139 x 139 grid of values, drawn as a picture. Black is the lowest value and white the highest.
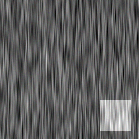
Ninth with the highest average: bottom right. Odd patch: higher, in the bottom right. Histogram: skewed, a long tail of high values. Average level on the scale: 40%. Mirror symmetry: none. Grain: streaks running down.
